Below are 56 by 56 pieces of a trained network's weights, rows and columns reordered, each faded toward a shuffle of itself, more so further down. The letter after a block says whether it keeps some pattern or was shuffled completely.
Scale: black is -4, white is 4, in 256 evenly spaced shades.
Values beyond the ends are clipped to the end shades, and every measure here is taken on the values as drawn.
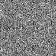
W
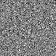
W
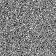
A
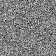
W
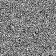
A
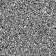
A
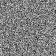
A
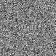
W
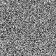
W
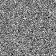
A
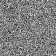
A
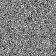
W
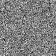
W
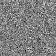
W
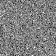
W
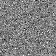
A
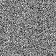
A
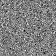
A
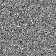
A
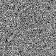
A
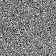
A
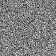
W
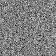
W
